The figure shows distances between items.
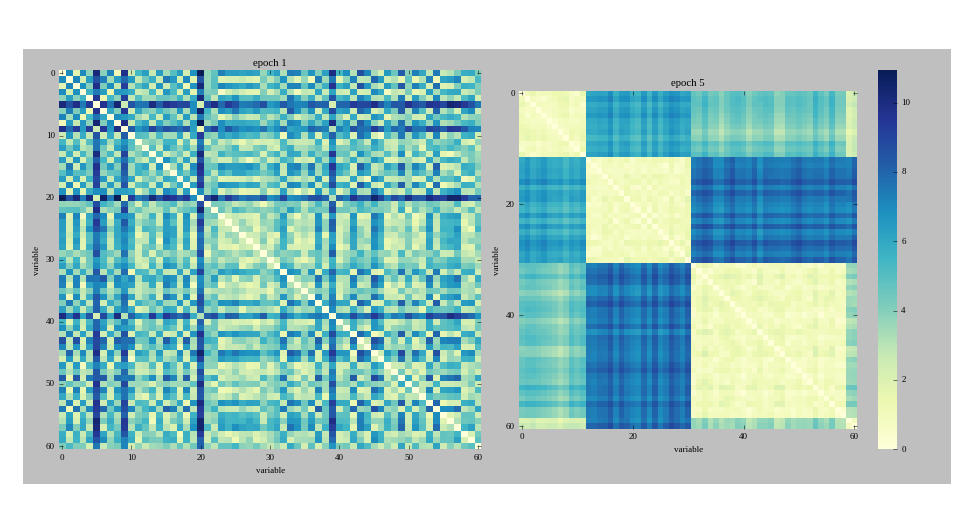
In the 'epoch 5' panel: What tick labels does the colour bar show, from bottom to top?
0, 2, 4, 6, 8, 10
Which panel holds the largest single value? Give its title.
epoch 1
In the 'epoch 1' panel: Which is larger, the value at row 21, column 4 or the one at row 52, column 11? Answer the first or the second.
the first
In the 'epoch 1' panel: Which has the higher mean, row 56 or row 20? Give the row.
20
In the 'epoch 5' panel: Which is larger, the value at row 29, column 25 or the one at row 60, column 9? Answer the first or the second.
the second
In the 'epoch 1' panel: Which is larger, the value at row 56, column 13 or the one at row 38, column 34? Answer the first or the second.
the second
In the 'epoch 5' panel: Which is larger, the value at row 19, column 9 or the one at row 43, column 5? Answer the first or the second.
the first
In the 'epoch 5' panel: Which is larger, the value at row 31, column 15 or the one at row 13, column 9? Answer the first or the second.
the first
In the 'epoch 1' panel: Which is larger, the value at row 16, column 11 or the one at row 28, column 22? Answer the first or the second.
the first
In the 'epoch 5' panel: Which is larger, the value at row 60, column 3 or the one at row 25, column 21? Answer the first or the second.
the first
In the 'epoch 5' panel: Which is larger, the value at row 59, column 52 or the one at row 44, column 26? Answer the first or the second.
the second
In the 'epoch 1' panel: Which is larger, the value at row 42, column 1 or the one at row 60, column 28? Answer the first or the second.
the first
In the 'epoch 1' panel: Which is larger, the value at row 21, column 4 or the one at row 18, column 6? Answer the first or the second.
the first
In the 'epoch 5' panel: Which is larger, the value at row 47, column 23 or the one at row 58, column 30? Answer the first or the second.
the second
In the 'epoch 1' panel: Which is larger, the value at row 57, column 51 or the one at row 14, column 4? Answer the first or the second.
the first
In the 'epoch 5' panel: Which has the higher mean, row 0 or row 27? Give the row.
27
